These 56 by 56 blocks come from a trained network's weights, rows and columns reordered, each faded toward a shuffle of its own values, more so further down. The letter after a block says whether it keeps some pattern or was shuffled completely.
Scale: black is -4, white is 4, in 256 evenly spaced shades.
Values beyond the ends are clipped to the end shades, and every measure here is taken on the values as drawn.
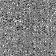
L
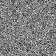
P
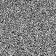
P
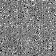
L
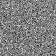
P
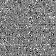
L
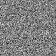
L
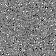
P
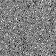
P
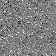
P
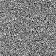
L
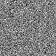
L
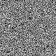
P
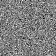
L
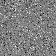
P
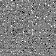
L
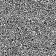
P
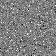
P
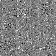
L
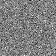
P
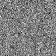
L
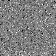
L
